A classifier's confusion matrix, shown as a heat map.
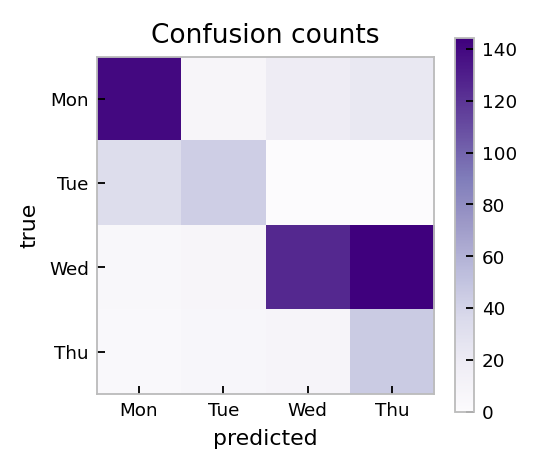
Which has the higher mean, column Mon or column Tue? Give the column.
Mon
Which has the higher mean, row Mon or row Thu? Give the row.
Mon
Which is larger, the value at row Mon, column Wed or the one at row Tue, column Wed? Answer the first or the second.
the first
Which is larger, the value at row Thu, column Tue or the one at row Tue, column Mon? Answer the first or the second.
the second
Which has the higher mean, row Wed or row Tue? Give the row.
Wed
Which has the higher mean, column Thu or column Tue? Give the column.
Thu
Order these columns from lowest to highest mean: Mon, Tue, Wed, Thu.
Tue, Wed, Mon, Thu
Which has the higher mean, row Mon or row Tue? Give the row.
Mon
